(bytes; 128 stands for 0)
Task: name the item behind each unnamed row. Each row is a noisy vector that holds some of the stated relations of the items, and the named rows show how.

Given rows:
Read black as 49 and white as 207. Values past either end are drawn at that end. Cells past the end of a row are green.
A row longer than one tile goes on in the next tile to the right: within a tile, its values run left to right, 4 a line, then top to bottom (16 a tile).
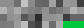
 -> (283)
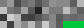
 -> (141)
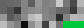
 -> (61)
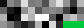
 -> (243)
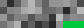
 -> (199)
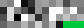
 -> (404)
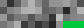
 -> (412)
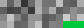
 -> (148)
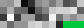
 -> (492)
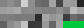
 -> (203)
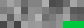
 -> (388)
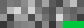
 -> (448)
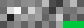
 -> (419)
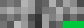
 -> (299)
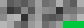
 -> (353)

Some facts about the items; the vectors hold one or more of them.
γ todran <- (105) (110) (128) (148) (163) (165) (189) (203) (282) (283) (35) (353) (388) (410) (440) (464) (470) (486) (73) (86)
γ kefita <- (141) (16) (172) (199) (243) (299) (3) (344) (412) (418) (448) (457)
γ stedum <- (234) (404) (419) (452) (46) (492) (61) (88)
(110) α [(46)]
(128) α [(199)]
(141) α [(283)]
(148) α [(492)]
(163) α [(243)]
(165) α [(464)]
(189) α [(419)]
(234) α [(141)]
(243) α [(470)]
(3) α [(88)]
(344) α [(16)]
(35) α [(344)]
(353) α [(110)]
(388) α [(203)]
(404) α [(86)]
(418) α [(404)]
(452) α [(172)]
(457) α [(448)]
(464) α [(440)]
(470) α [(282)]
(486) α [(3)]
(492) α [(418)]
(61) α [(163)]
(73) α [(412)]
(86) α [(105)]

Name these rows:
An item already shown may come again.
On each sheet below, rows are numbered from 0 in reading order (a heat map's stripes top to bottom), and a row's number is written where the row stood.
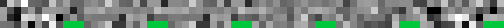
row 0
(470)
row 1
(203)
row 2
(203)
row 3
(452)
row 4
(410)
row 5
(163)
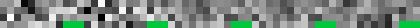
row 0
(492)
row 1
(86)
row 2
(234)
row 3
(234)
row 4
(16)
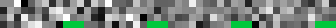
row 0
(418)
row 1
(470)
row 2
(282)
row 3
(105)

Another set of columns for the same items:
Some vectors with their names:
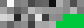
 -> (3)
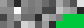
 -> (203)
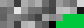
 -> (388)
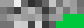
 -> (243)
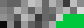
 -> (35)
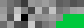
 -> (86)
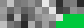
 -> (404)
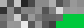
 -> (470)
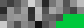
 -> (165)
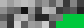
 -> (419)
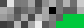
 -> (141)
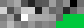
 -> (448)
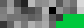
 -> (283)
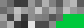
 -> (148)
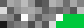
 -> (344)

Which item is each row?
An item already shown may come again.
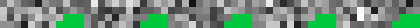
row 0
(418)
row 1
(234)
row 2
(163)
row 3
(243)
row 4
(457)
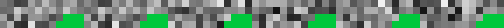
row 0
(148)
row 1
(148)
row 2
(61)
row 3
(419)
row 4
(492)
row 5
(452)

